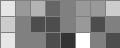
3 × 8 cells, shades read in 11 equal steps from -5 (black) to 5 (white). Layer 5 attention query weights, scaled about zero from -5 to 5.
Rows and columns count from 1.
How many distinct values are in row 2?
4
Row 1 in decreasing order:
4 3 2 1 1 1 0 -1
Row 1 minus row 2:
1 1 4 1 0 0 3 3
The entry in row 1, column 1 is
4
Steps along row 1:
down up down up up same up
